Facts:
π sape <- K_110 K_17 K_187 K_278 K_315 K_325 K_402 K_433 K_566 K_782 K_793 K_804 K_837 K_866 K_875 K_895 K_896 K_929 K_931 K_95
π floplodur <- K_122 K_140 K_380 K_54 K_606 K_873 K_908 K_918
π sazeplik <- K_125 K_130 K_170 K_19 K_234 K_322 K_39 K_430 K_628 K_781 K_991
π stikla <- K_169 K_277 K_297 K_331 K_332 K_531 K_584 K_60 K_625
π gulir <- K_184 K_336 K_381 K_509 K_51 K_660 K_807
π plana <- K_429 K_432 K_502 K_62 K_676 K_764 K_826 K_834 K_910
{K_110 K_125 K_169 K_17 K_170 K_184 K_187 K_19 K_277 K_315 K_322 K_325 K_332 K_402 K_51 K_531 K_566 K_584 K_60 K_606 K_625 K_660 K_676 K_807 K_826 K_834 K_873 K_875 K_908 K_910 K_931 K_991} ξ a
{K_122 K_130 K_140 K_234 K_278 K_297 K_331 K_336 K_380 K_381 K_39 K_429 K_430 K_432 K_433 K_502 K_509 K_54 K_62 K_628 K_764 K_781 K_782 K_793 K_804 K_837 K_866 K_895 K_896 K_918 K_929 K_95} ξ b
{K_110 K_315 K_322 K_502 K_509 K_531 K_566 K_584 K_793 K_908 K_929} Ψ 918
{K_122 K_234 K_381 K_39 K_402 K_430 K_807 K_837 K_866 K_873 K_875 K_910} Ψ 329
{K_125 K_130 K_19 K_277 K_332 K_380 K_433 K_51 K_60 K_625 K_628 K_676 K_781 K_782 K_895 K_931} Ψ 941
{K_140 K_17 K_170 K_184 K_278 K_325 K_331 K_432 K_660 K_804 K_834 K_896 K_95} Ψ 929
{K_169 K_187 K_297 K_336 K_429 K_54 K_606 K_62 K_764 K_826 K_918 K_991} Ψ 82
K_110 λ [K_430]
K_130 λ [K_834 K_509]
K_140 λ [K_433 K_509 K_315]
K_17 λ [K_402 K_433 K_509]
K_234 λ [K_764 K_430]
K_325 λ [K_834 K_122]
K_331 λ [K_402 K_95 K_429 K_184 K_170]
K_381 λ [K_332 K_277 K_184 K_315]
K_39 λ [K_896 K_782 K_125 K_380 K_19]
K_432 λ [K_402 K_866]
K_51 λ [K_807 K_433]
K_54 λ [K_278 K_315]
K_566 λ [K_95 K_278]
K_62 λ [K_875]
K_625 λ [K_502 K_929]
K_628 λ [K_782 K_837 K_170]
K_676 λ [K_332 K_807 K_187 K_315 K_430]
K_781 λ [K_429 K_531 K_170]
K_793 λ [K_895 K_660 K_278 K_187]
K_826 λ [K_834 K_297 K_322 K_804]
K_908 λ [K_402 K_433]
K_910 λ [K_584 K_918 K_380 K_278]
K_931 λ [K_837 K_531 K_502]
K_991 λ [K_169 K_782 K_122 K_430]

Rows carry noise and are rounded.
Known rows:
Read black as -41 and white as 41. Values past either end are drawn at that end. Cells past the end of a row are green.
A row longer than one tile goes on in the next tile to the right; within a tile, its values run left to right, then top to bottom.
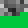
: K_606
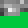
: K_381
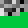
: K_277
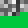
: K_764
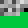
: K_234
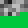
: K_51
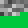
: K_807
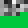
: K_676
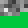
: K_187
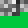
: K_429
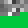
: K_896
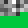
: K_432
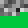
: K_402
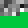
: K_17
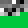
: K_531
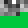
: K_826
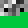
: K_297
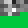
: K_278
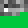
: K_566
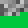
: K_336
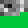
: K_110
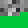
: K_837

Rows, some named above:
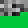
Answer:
K_54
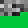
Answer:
K_54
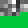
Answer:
K_502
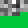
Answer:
K_62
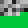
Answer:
K_430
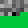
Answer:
K_918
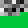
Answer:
K_169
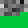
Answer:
K_873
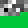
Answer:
K_331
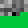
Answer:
K_918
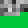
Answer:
K_39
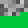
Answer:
K_336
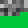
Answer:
K_122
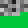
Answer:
K_170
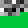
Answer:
K_169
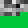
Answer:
K_910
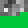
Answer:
K_931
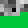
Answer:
K_991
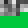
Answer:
K_834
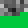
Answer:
K_606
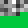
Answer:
K_432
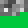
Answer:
K_931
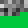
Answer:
K_122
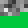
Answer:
K_187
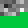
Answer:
K_325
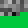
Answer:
K_380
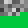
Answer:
K_929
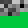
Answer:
K_908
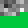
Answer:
K_325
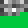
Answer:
K_793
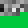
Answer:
K_433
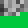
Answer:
K_509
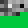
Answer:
K_140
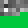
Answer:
K_315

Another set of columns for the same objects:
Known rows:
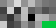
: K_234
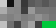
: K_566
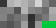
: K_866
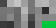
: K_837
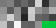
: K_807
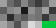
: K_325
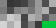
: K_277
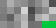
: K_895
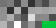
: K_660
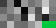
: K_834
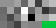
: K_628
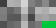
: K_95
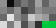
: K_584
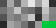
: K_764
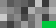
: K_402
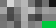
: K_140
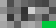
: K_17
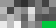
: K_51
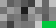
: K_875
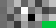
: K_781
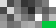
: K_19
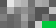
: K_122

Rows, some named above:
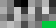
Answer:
K_676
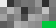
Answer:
K_187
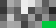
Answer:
K_297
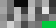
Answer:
K_676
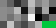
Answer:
K_826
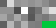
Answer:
K_433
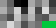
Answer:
K_676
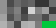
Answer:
K_17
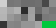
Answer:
K_606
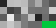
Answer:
K_509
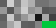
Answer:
K_336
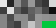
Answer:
K_991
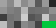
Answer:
K_793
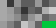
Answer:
K_315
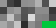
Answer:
K_169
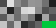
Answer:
K_381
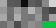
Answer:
K_931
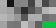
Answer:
K_315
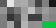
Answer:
K_140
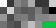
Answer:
K_991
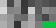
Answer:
K_908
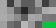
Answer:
K_315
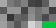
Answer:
K_325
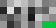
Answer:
K_430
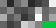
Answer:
K_170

